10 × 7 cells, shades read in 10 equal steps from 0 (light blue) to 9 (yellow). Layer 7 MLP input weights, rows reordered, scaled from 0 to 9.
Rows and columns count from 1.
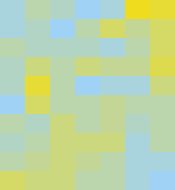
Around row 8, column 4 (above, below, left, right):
3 4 5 5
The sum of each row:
24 22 19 30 20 22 22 24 21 23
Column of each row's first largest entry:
6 5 7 7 2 2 3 3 3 1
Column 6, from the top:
9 4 3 4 1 3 2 1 1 1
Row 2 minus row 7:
-2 0 -5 0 2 2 3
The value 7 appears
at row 4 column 7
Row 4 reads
2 5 3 5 4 4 7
